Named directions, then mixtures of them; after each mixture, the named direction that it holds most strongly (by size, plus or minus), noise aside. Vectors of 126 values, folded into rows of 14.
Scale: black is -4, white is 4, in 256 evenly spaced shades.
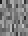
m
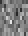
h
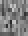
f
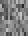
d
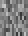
d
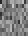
m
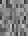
m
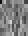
m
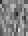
h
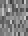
m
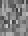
f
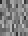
m
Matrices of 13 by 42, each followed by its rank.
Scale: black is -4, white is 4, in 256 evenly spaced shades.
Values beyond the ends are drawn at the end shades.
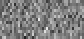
full rank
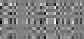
two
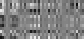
two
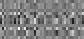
two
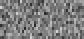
full rank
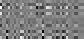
two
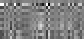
two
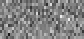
full rank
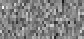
full rank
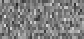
full rank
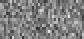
full rank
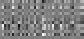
two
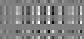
one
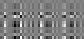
one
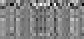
two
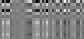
one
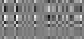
one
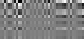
one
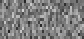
full rank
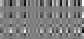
one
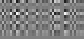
one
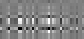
one
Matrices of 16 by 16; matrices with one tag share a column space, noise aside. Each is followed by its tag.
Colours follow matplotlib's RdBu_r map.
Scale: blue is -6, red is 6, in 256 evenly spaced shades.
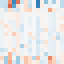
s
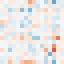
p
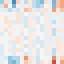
s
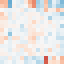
s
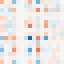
p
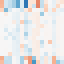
s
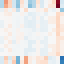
s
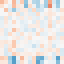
s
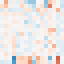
s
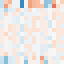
s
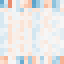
s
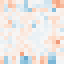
s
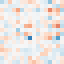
p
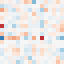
p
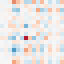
p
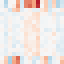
s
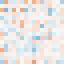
p
